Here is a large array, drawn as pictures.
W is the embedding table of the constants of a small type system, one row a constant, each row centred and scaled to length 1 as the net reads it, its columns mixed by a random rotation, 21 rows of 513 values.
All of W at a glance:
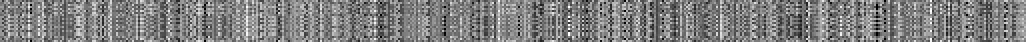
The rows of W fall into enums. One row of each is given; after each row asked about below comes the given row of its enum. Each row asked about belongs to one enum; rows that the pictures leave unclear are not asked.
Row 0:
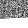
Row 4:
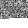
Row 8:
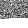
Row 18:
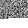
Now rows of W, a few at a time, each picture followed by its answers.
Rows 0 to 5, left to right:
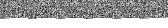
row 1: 18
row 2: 4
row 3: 8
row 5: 0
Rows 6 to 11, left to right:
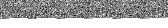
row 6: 4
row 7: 18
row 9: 0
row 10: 8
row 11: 0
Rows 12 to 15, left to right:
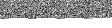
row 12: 8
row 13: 18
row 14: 8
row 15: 0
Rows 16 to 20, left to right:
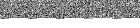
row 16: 8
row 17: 8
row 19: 0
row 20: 4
